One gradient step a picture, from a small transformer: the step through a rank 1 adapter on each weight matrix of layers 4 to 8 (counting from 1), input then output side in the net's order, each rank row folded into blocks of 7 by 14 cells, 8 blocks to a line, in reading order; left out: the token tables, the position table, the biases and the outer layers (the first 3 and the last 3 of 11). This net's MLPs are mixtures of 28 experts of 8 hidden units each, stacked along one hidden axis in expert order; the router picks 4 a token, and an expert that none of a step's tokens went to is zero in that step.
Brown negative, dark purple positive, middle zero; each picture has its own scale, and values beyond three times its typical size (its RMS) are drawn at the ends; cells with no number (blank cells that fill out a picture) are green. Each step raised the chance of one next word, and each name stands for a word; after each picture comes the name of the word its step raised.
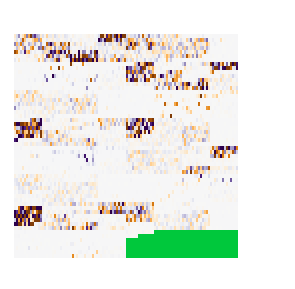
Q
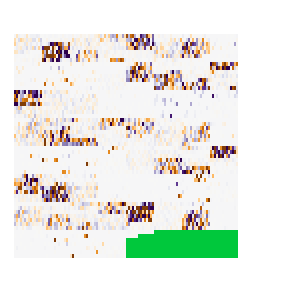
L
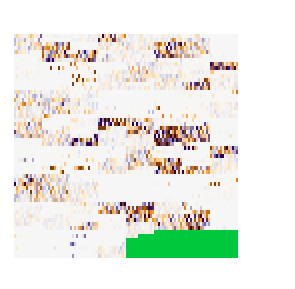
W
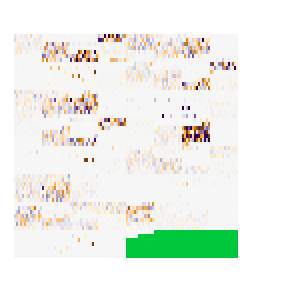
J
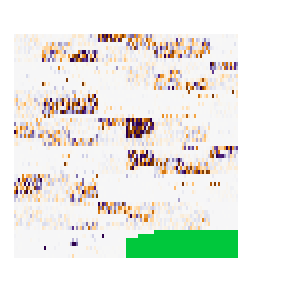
W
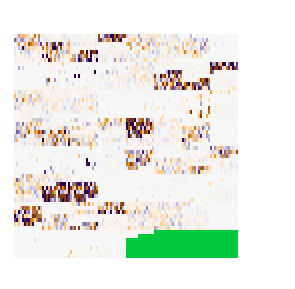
Q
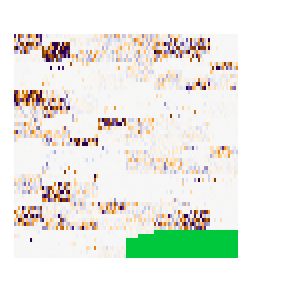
J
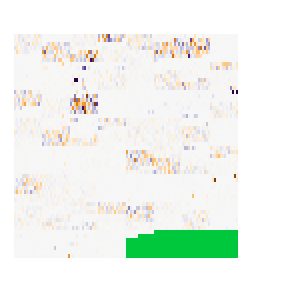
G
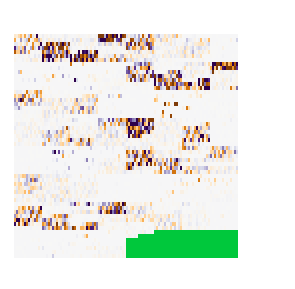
Q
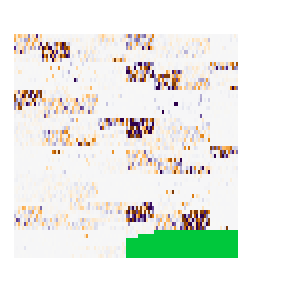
L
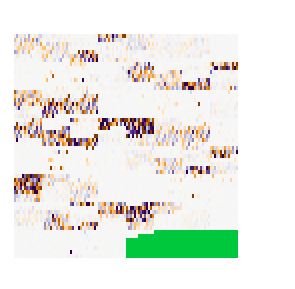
W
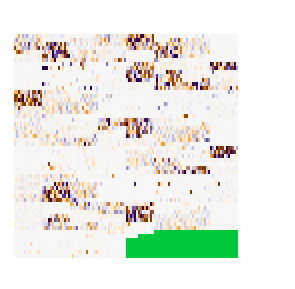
L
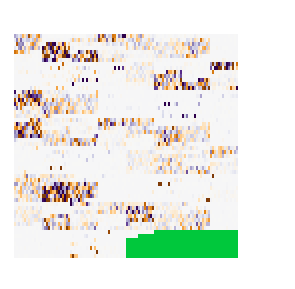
G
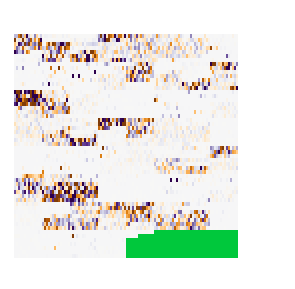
J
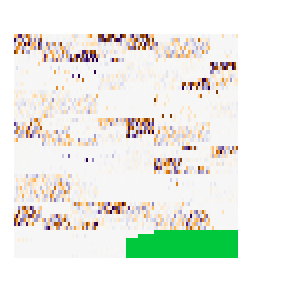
Q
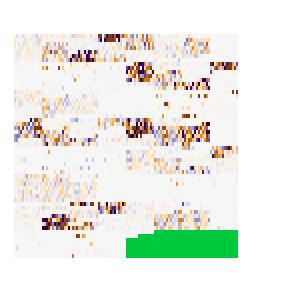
Q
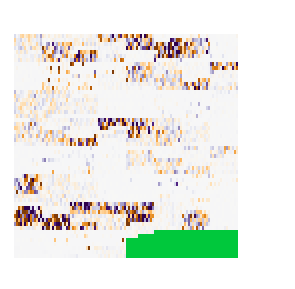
J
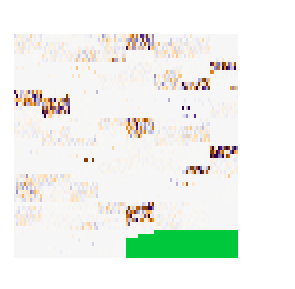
L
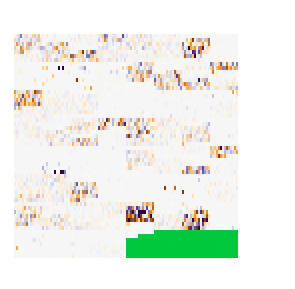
G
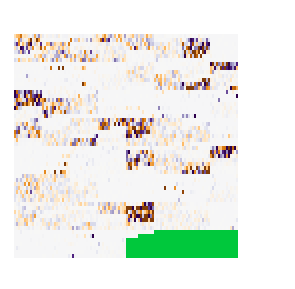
L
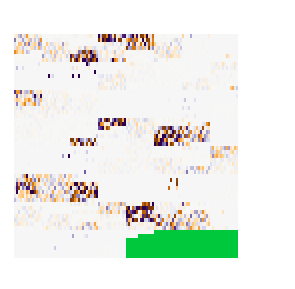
G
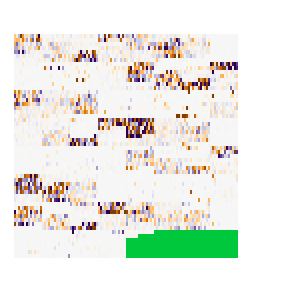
W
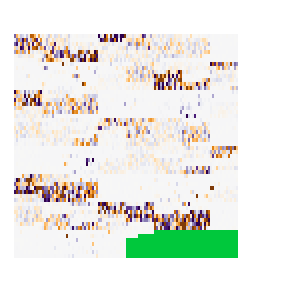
G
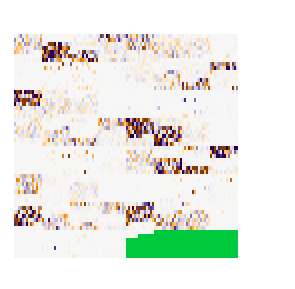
L
